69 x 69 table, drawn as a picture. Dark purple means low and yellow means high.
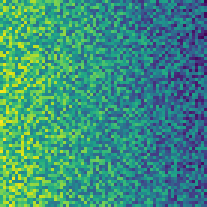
Slope: up to the left. Grain: fine. Average level on the scale: 50%. Odd rows or columns: none.
